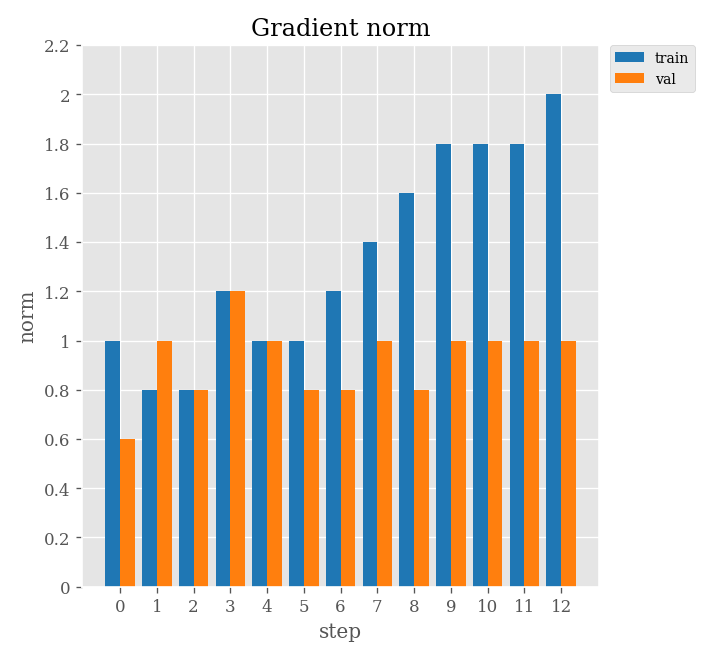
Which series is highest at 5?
train
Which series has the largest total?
train
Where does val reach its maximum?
3
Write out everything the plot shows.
Title: Gradient norm
x-axis: step, ticks 0 1 2 3 4 5 6 7 8 9 10 11 12
y-axis: norm, ticks 0 0.2 0.4 0.6 0.8 1 1.2 1.4 1.6 1.8 2 2.2
Legend: train, val
Values:
train: 1 0.8 0.8 1.2 1 1 1.2 1.4 1.6 1.8 1.8 1.8 2
val: 0.6 1 0.8 1.2 1 0.8 0.8 1 0.8 1 1 1 1
